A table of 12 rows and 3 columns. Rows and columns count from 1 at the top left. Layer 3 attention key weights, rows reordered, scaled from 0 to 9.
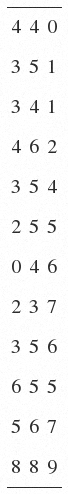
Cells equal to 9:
1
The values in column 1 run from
0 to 8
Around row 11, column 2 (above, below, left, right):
5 8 5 7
